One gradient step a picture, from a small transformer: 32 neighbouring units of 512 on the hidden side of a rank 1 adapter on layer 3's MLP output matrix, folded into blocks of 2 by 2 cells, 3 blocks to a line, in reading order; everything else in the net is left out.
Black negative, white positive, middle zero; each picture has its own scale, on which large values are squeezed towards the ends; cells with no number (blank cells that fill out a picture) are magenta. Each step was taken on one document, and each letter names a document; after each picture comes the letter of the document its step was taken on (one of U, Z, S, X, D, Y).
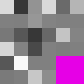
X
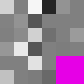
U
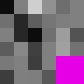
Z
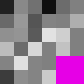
Z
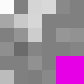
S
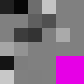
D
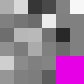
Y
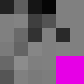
D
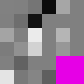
Y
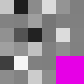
X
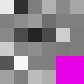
X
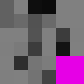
D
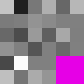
X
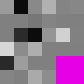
X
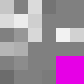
S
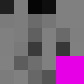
D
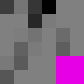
D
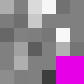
Y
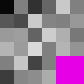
Z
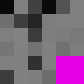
Z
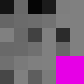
D
